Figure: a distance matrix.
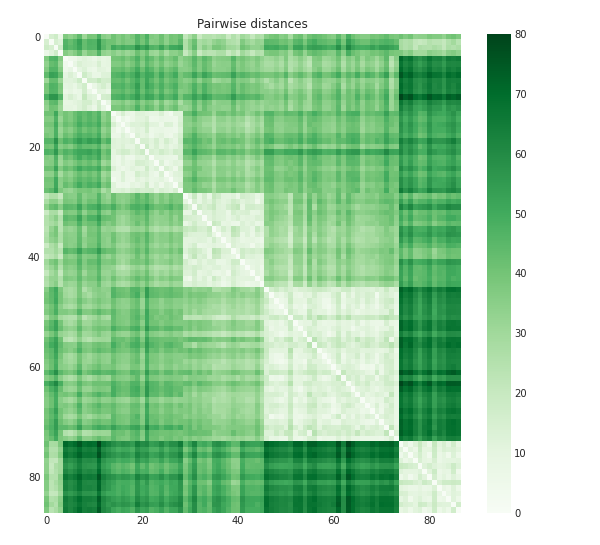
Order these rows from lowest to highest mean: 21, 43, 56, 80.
43, 56, 21, 80
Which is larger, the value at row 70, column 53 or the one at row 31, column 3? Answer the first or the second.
the second
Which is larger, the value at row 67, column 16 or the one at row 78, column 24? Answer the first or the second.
the second
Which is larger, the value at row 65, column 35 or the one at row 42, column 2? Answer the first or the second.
the second
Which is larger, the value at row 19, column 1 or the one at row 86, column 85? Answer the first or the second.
the first
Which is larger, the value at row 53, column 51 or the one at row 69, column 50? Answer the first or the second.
the first
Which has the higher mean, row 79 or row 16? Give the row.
79
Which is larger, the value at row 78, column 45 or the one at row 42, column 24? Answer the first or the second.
the first
